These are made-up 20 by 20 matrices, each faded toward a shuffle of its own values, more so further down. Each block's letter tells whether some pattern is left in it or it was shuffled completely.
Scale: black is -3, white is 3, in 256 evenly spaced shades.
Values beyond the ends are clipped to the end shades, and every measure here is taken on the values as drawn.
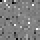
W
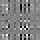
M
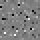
W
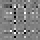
M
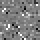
W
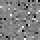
W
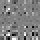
M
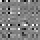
M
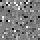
W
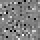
W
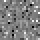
W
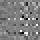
M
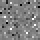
W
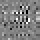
M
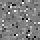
W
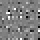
M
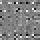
M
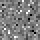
W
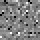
W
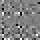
M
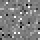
W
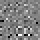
M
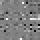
M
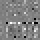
M
